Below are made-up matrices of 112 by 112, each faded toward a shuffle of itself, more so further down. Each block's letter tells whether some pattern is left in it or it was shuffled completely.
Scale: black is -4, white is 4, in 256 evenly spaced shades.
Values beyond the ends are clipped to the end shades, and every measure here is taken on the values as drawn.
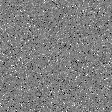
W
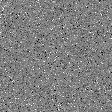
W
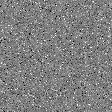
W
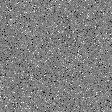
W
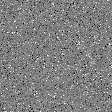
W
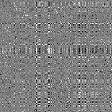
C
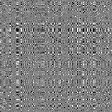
C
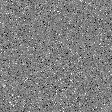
W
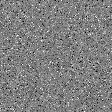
W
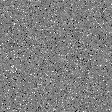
W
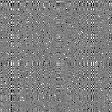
C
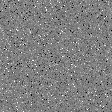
W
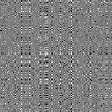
C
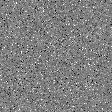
W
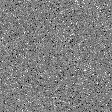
W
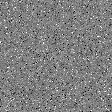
W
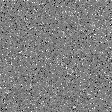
W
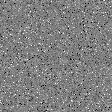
W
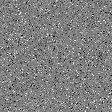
W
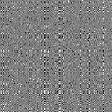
C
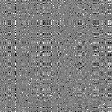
C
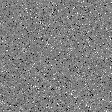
W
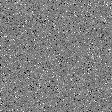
W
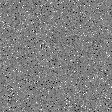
W
